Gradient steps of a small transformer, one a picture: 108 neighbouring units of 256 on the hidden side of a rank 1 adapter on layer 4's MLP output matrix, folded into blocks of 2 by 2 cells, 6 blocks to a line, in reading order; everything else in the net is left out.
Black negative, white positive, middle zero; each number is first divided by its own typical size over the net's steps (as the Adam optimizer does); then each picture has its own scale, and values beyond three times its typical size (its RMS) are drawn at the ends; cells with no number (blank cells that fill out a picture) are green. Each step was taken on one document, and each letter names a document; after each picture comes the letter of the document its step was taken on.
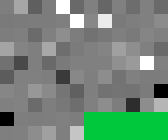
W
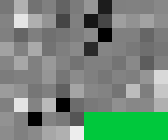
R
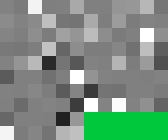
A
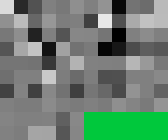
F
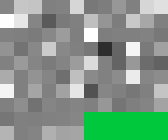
F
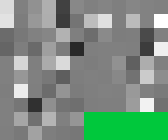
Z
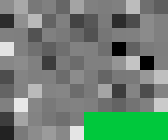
W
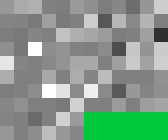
A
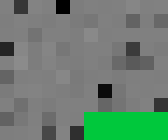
W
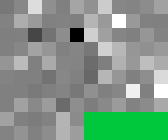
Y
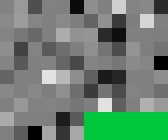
F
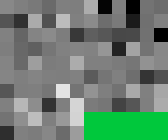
R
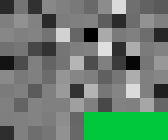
A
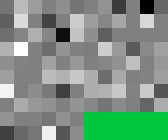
F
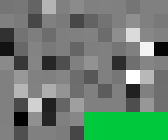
Z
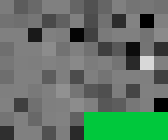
Y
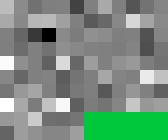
R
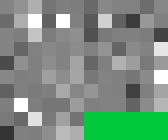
R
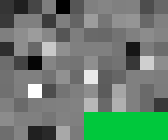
F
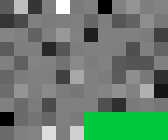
W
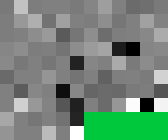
Y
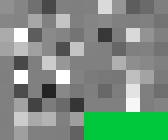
Z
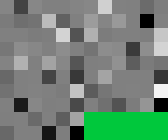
Y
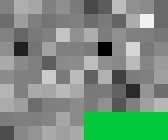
A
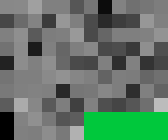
Y
